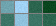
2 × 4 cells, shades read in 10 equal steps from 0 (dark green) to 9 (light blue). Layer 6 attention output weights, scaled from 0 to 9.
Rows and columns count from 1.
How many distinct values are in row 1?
4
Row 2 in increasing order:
2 3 3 8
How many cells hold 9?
1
